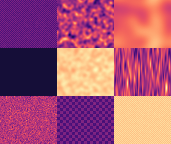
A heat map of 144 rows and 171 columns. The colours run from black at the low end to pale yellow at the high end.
It is made of 3 by 3 panels. Panel 1,1: low, checkered. Panel 1,2: middling, blotchy, strong in contrast. Panel 1,3: high, smooth. Panel 2,1: very low, flat. Panel 2,2: very high, blotchy, faint in contrast. Panel 2,3: middling, streaked downward, strong in contrast. Panel 3,1: middling, fine-grained. Panel 3,2: low, checkered. Panel 3,3: very high, checkered, faint in contrast.
